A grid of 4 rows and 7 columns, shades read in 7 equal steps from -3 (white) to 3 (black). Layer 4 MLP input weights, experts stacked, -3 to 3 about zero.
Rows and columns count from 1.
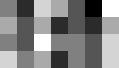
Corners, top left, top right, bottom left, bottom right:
0 -3 -2 -2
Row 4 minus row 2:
-1 -1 0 0 -1 -1 -1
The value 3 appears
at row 1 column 6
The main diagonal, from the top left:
0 1 -3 2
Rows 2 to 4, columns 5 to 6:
1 2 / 0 1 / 0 1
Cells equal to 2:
4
